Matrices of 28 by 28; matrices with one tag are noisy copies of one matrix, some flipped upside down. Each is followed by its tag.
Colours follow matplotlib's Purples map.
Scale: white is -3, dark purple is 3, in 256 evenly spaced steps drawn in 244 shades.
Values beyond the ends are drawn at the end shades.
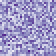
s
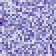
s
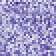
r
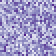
r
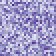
r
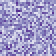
s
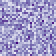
s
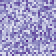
r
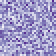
s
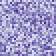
r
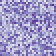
r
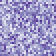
r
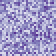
r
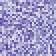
s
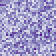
r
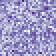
r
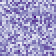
r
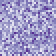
r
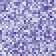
r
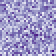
r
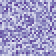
s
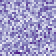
r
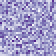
s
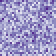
r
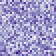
r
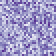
r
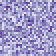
s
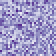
s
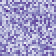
r
